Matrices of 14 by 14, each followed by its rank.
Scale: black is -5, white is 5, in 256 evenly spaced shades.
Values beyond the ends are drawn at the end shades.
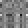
two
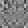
three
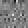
three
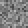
full rank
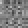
three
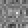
three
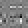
two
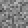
full rank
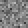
full rank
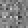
three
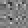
two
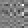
two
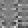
two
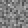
full rank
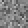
full rank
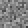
full rank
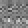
three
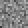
full rank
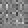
three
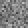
full rank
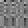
two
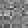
three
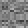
three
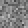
full rank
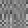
two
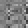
two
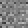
three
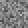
full rank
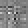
two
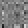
two
